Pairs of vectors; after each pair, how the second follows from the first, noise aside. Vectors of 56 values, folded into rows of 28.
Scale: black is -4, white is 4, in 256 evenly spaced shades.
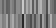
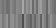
shrunk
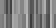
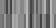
copied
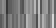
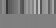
partly zeroed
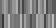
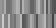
sign-scrambled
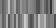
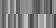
copied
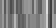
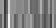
reversed
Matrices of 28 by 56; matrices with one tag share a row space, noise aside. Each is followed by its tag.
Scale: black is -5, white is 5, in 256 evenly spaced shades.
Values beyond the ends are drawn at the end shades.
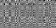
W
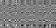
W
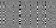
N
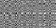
W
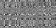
W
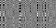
N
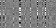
N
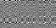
W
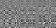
W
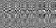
W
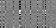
N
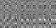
W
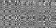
W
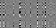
N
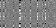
N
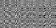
W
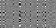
N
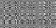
W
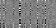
N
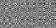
W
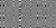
N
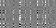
N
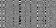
N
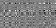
W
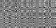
W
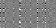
N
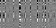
N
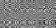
W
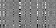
N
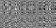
W
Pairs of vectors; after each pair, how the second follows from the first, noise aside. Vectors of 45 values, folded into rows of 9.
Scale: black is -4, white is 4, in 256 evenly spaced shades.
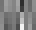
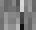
negated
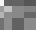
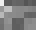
copied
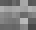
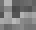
wrapped around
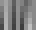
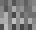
sign-scrambled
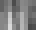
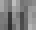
negated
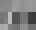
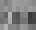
copied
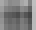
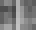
wrapped around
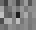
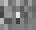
negated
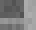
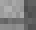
negated
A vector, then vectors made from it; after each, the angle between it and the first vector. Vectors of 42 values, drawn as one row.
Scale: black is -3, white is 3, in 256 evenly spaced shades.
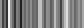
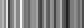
nearly opposite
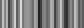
nearly opposite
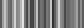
partly opposed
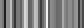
orthogonal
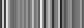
orthogonal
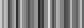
partly opposed
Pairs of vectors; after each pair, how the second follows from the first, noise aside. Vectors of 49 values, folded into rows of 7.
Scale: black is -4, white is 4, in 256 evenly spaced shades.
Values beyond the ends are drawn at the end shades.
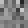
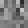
copied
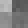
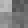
copied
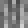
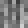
copied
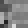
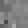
shrunk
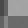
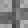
wrapped around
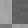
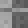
wrapped around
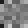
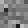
shuffled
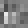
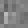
shrunk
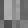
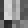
scaled up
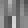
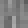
shrunk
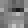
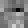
copied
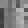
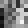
scaled up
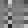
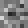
shuffled
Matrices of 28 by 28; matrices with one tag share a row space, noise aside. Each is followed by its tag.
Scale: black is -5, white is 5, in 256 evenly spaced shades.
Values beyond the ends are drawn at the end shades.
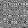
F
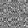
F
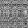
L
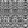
L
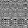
L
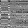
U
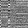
U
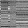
U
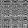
L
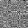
F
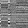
U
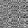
F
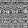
L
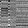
U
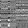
U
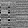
U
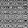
L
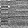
U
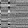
U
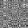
F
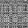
L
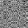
F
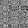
F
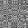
F
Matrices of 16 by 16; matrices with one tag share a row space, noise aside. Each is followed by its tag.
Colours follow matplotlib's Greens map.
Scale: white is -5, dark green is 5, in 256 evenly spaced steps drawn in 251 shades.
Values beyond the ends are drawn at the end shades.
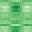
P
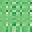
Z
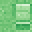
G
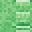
G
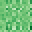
Z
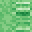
G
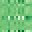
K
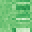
G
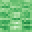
P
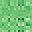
K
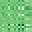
K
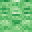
P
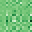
Z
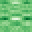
P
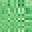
K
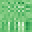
K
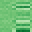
G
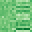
G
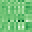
K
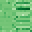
G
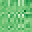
K
